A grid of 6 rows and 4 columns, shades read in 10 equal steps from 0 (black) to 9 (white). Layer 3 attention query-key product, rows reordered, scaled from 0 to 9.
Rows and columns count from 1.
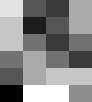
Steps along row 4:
up down down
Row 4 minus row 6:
4 -3 -5 -3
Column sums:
29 29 27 30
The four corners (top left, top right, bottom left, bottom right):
8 6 0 5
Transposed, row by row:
8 7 7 4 3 0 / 3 1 4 6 6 9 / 2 3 2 4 7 9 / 6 6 4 2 7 5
